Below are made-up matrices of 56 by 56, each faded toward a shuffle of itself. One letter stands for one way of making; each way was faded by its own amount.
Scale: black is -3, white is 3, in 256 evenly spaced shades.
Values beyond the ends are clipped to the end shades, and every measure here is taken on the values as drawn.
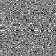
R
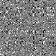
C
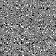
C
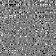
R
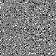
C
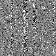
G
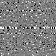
R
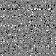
R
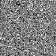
G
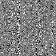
G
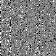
G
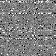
R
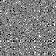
C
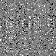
C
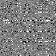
R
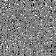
C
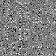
C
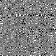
R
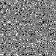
R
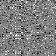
R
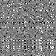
R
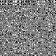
R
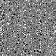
C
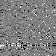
R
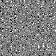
C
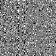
G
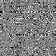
R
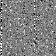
G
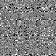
R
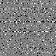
R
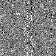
G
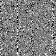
G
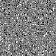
C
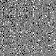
C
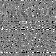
R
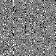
G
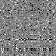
R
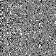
G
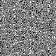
G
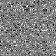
R
